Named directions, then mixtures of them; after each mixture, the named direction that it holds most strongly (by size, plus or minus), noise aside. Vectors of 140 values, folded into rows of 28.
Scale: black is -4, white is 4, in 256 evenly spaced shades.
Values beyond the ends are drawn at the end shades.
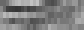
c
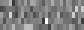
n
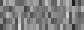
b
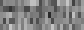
b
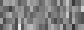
b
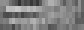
c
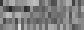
b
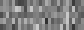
b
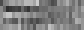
c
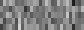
b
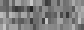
c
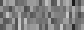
b
